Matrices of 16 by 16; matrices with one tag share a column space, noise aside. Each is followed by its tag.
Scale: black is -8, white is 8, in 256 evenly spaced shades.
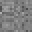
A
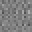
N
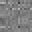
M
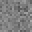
A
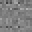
M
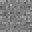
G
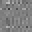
M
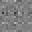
G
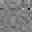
M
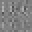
A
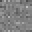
G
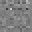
M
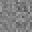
A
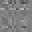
M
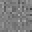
A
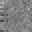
A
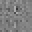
A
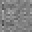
N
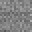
A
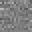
M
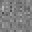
A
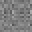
N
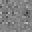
G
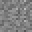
N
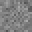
A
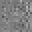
A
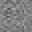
N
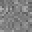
A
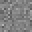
N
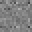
M
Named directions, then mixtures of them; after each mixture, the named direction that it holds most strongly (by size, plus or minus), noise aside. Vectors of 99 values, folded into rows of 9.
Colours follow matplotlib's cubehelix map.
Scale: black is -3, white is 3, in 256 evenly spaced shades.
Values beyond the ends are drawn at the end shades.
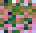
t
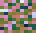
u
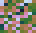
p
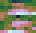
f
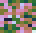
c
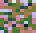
u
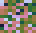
p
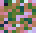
t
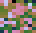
t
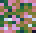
c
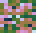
c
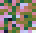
c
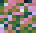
p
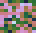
c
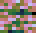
f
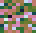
p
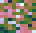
c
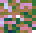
c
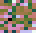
t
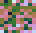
t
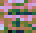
f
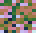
t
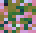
t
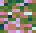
p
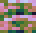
f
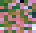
u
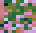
t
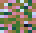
u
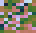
p
